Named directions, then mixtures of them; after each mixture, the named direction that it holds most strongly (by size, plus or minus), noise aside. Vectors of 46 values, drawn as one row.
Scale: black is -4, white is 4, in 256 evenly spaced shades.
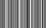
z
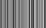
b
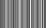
z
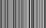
b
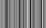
z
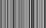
b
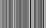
b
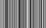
z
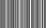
z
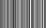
b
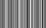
z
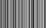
b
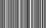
z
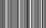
z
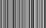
b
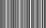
z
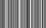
z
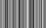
z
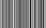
b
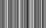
z
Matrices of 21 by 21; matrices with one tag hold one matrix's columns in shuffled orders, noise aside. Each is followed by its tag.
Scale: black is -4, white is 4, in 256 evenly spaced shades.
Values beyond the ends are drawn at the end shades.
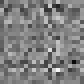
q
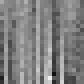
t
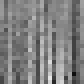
t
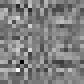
q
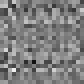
q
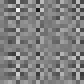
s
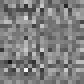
q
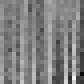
t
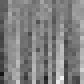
t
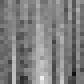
t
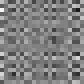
s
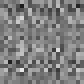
q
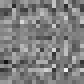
q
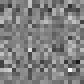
q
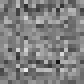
q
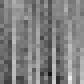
t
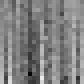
t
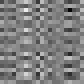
s
